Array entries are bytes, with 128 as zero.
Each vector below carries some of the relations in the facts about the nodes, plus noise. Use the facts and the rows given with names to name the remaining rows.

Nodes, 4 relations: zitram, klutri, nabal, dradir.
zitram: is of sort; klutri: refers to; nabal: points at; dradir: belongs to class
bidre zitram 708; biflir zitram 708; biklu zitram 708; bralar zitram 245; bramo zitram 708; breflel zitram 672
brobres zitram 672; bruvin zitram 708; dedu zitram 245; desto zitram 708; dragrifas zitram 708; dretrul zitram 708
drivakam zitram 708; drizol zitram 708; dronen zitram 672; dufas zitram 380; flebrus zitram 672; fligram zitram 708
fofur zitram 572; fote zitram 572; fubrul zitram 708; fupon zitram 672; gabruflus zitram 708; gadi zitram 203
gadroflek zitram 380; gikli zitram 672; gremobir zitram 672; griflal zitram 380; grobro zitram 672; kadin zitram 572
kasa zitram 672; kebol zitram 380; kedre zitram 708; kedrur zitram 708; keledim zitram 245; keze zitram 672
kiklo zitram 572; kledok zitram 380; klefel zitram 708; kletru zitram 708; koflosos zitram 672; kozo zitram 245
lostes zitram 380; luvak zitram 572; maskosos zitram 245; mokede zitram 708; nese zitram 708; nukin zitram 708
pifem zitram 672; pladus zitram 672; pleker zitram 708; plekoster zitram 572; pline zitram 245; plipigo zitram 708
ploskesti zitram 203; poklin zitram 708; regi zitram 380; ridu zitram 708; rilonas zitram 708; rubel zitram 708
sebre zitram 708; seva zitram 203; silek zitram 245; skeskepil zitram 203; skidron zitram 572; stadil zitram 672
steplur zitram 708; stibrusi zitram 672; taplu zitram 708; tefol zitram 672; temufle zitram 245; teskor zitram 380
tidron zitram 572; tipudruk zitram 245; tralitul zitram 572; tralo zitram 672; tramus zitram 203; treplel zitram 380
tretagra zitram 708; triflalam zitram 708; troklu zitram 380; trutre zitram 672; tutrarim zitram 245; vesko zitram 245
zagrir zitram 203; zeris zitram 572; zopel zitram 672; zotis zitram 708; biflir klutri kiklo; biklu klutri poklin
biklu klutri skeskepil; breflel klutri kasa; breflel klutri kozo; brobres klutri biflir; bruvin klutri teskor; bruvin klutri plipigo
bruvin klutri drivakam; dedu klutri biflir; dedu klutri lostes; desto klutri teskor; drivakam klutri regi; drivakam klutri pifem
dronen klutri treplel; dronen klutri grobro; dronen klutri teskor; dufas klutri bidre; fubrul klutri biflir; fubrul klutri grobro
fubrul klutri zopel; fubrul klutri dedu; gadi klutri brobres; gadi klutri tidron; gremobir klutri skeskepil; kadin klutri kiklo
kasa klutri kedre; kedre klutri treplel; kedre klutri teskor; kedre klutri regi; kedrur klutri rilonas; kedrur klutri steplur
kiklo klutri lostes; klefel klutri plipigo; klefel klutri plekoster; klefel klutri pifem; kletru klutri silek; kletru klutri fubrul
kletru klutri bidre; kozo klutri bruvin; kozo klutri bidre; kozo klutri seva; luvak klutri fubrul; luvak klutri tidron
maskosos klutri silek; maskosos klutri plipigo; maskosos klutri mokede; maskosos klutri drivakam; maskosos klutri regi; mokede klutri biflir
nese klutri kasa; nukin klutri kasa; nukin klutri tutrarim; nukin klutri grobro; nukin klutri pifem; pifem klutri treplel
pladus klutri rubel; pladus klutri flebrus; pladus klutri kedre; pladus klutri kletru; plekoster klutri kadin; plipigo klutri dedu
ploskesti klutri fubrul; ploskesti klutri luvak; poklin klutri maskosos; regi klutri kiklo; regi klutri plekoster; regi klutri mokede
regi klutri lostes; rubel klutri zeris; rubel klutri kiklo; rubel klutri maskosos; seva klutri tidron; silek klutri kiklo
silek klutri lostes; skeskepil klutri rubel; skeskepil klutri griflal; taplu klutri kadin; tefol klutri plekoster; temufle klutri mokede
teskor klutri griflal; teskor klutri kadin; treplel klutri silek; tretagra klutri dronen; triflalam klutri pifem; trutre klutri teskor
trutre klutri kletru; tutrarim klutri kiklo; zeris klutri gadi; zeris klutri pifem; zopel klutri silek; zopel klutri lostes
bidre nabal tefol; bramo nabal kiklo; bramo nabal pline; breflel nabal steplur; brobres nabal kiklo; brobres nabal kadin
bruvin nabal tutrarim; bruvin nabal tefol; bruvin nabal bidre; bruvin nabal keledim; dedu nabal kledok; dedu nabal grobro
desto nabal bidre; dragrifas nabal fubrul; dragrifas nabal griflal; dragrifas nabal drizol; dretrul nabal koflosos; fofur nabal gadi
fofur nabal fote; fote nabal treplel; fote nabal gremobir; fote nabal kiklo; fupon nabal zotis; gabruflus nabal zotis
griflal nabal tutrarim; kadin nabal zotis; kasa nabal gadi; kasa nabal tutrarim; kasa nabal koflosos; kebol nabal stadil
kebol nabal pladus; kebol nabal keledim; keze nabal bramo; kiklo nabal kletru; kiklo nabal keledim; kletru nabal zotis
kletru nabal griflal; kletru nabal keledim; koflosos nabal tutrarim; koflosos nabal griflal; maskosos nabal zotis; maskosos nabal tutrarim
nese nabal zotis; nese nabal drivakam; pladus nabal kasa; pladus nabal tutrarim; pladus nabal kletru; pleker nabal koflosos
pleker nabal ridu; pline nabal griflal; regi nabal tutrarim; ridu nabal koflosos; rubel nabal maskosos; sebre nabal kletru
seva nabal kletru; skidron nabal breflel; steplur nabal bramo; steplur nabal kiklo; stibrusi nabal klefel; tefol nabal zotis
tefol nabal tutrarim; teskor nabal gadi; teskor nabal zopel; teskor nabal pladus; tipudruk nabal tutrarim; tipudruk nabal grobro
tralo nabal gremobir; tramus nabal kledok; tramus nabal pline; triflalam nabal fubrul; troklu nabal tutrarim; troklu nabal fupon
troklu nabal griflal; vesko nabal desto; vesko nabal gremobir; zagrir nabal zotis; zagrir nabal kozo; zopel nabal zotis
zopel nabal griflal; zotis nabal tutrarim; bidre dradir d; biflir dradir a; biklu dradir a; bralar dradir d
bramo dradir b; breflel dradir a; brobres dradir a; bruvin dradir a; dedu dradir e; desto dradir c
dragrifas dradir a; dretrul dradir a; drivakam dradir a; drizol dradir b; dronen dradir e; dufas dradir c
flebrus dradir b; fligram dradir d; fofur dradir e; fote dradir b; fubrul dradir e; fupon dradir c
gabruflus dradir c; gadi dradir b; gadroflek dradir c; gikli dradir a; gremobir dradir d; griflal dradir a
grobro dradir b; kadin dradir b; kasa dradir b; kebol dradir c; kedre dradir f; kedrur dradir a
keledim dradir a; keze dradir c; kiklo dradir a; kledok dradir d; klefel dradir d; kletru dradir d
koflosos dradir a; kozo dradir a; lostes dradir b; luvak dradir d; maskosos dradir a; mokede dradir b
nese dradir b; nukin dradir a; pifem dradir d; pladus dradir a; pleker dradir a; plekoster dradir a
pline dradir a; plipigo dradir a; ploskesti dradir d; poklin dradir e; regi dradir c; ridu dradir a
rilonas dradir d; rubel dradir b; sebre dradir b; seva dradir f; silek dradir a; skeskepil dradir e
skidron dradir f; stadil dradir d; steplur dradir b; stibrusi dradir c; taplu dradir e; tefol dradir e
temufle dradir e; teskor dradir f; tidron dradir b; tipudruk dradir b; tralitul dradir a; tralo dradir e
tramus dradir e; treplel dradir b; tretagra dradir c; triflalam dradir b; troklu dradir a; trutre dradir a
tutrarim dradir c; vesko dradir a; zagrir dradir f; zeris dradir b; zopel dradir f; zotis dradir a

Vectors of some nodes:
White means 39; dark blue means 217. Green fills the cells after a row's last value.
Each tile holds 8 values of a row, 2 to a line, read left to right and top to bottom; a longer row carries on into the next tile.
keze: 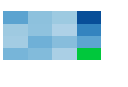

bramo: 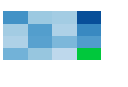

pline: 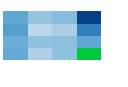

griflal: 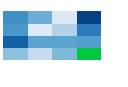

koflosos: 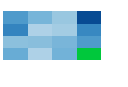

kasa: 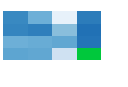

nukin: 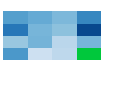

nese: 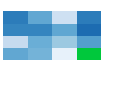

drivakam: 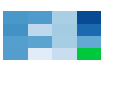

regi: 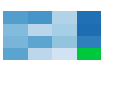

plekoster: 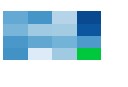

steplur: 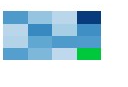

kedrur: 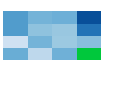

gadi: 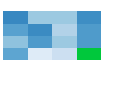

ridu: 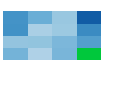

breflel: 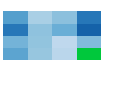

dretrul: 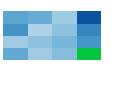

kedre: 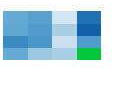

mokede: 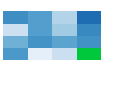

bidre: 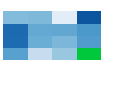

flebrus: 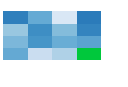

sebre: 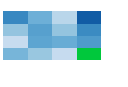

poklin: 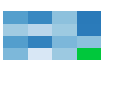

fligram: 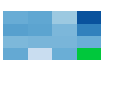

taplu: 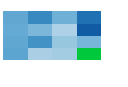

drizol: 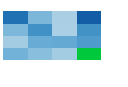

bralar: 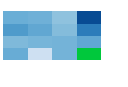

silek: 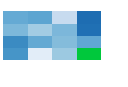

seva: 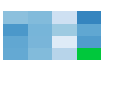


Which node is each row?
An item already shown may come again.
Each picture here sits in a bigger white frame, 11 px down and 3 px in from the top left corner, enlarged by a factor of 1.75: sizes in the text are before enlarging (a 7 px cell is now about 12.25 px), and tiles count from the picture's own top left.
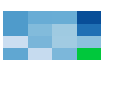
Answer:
kedrur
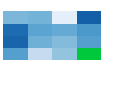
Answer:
bidre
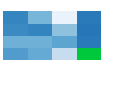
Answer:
kasa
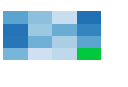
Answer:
kletru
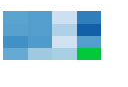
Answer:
kedre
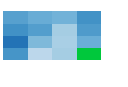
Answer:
fubrul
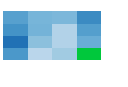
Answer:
fubrul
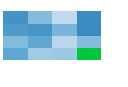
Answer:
dufas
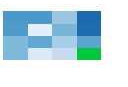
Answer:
maskosos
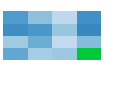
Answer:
dufas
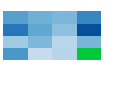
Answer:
nukin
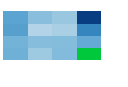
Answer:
pline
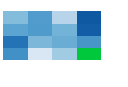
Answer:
pifem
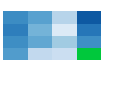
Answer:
tutrarim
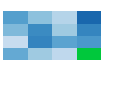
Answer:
fote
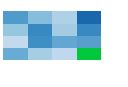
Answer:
fote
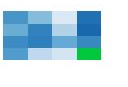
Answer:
treplel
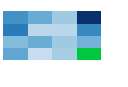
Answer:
zotis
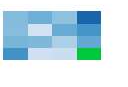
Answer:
brobres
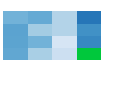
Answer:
zopel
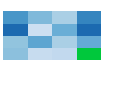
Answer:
pladus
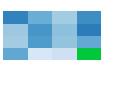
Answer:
zeris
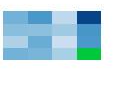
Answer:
zagrir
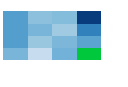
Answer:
kledok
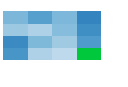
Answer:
dedu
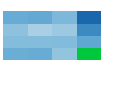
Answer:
tramus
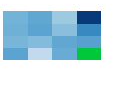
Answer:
rilonas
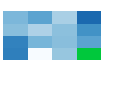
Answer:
biflir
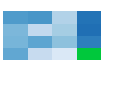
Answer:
regi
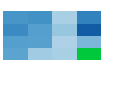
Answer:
dronen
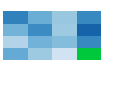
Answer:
triflalam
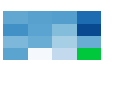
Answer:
klefel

